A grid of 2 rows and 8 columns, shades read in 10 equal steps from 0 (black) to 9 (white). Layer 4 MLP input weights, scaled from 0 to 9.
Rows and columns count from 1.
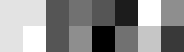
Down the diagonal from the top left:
8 9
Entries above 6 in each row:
3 3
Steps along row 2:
up down up down up up down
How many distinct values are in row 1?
6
